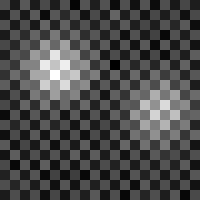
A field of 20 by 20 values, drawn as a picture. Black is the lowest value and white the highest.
No overall slope runs across the table. No single row or column stands out from its neighbours. Overall the values sit about 30% of the way up the scale. Two bumps rise from the field.
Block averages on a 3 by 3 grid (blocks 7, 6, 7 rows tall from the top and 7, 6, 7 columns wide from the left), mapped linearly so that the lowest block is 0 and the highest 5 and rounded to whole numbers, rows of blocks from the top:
310
325
001
